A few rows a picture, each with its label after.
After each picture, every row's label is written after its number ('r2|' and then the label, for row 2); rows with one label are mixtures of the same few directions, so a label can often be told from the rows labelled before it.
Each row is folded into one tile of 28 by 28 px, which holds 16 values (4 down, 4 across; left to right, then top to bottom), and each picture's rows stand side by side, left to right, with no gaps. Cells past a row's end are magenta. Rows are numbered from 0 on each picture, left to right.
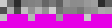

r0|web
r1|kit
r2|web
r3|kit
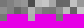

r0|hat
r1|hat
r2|kit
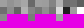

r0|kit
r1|web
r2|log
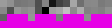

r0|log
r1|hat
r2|kit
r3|kit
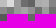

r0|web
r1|web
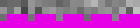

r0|kit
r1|log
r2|web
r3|web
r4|kit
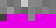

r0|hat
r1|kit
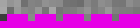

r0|web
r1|kit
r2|hat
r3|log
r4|kit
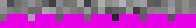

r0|web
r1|hat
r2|hat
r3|web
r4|log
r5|hat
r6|web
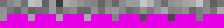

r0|hat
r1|kit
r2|web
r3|web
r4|hat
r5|web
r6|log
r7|web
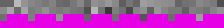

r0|kit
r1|hat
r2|web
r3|log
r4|hat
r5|log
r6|hat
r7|hat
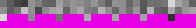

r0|log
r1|log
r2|log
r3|hat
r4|web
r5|log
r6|web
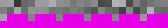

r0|kit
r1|hat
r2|kit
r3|log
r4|kit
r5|log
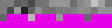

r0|kit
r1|web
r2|kit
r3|web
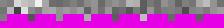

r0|kit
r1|web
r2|kit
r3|web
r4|kit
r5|web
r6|hat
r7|web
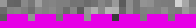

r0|hat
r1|web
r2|kit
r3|kit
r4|web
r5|web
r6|web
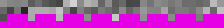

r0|kit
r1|kit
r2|hat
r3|kit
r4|log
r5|log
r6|log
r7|kit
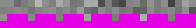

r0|kit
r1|web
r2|web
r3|kit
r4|web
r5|web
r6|web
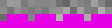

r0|web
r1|kit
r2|log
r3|hat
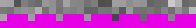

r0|kit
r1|log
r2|web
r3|log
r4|log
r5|hat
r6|web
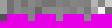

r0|web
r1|log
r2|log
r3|hat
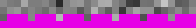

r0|hat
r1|hat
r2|web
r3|log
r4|log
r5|hat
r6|web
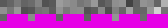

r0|kit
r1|log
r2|web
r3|log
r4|kit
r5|hat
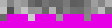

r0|log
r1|log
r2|log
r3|hat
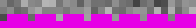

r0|hat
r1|log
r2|hat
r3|log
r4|hat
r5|kit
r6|log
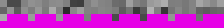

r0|web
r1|kit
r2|log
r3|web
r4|kit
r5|log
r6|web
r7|kit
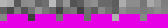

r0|kit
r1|hat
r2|log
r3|log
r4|web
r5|web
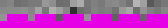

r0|kit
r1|kit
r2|hat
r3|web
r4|hat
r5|web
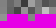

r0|hat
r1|hat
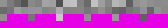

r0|hat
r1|log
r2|hat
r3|web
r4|kit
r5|log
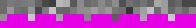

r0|log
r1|log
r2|kit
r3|kit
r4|hat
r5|log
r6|log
